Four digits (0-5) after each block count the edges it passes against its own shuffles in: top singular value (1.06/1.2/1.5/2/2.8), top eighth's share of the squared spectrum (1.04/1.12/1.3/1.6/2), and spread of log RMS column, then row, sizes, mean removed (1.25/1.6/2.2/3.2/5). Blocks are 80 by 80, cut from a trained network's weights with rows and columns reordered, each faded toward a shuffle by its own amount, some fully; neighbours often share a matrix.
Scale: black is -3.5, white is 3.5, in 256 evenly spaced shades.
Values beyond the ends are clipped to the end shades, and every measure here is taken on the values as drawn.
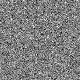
2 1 0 0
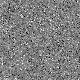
0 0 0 0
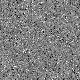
1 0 0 0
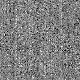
2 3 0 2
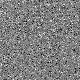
0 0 0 0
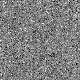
1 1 0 0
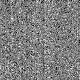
2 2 0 1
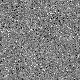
0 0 0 0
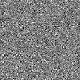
3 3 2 2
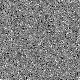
0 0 0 0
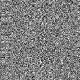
3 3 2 1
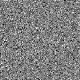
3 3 1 1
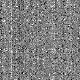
3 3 1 2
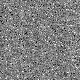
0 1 0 0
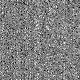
2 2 0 0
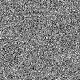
2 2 0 0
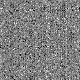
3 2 0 1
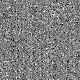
2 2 0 1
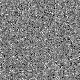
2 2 0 1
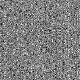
2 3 0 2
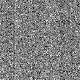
2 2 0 2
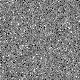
0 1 0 0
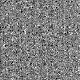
2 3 1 2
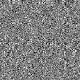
3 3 1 2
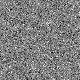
1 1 0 0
